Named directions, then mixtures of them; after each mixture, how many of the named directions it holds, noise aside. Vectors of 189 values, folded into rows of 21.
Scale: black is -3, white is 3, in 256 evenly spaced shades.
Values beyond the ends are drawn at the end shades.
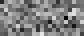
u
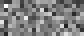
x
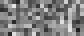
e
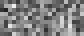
two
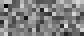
one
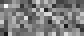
two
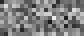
two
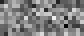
two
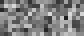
three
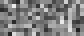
one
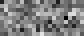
one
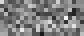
one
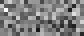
three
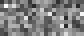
three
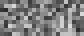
two
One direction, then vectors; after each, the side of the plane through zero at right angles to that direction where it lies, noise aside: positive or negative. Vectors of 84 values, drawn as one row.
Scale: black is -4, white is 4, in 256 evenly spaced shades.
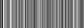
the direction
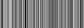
positive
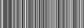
negative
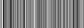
negative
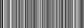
positive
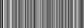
positive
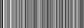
positive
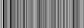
negative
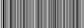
negative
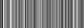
positive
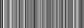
positive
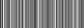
positive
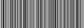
negative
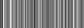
positive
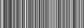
negative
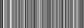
positive
